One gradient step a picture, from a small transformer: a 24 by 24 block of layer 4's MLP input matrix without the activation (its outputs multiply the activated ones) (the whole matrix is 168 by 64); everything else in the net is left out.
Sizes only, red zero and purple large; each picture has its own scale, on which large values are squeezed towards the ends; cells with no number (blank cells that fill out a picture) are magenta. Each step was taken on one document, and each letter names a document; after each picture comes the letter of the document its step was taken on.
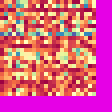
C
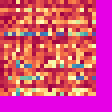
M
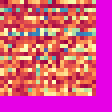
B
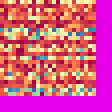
B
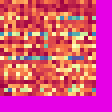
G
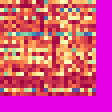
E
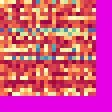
B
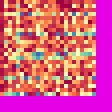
C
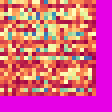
B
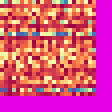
E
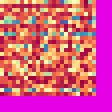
G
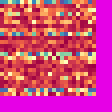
E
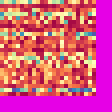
E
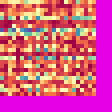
B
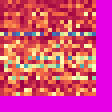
M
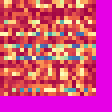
G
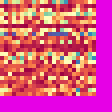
E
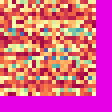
B
